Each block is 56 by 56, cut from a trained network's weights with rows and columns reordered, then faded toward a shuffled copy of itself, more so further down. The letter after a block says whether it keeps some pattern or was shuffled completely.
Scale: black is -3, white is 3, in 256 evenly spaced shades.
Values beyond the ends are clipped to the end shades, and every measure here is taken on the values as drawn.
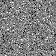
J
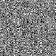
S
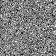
J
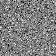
J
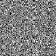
S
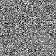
S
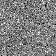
J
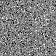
J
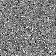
J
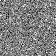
J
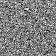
J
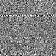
S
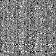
S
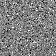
J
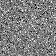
J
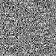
S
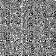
S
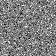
J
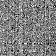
S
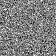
J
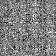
S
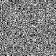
S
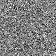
J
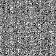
S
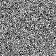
J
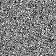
J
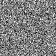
J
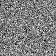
J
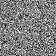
J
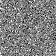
J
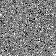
J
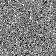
J
